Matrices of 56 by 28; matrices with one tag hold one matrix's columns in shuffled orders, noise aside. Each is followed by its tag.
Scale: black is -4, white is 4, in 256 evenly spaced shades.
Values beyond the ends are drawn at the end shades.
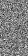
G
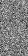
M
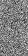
M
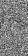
M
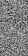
M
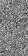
M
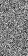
G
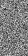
G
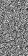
G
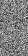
M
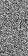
M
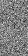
M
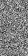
G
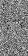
M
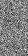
M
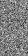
M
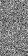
M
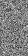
G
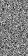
G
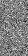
M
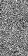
M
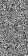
G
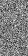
G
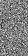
M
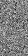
M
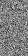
G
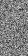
G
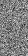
G
